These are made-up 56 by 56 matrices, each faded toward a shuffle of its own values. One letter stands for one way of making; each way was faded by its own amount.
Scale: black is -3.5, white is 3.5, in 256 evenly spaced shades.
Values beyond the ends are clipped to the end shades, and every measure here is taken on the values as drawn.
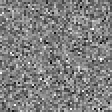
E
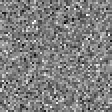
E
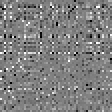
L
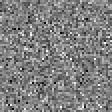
E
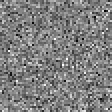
E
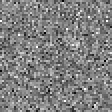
E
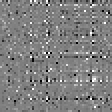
L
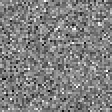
E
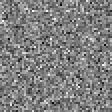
E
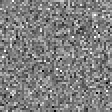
E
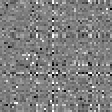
L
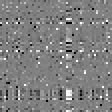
L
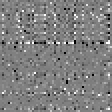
L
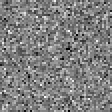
E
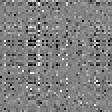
L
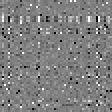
L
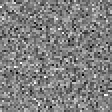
E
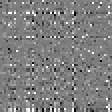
L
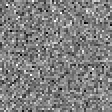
E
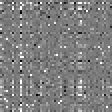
L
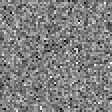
E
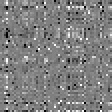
L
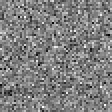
E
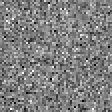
E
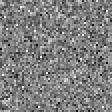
E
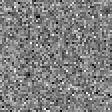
E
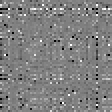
L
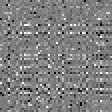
L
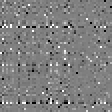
L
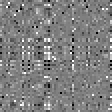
L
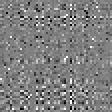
L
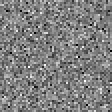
E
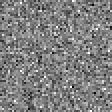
E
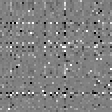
L
